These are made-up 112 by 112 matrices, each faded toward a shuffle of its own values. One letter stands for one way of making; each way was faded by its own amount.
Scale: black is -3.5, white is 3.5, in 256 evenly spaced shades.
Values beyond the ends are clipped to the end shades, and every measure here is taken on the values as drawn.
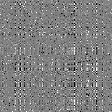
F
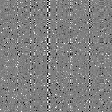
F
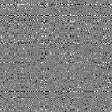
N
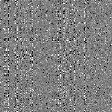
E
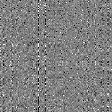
E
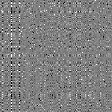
F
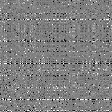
N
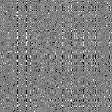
F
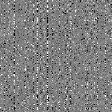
E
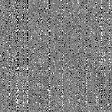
E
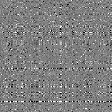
N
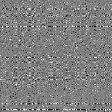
N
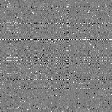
N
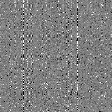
E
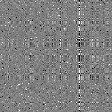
F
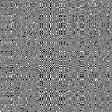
F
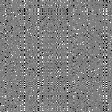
F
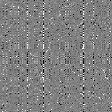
F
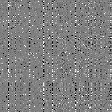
F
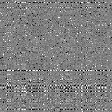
N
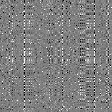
F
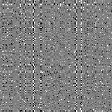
F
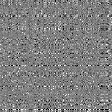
N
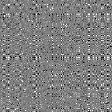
F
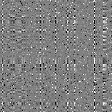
F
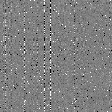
E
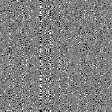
E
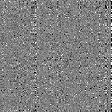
E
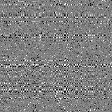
N
